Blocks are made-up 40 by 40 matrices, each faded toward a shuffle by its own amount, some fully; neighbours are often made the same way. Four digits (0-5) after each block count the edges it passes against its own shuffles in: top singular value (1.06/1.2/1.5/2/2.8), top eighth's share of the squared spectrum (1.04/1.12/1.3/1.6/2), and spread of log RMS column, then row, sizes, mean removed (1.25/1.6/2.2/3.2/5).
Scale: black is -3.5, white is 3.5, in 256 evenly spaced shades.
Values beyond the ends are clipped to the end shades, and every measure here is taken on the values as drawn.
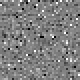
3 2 0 0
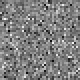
1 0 0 0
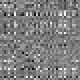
4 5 2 3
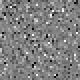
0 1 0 0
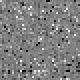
3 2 0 1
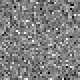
1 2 0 0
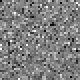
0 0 0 0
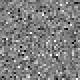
1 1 0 0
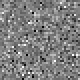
0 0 0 0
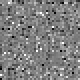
3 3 1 1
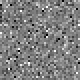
1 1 1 0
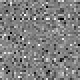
3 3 1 1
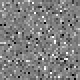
1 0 0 0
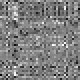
4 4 2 2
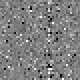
2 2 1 0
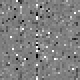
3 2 1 0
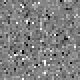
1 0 0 0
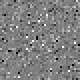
0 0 0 0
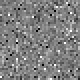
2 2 0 0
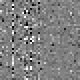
3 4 3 0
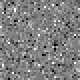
0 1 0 0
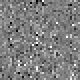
2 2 2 0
